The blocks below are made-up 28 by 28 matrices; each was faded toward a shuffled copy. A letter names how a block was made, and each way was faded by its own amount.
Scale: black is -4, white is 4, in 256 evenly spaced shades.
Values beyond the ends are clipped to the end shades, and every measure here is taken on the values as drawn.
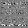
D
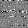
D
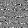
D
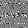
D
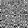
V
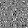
V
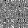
V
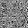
V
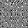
V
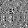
V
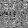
V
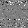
D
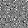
V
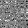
V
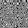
V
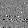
D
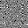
V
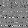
D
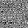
V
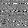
D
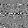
D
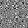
V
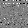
D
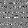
D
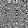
V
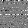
D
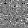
V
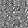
V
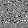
D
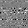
D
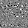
D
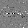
D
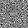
V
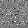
D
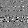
D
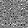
V
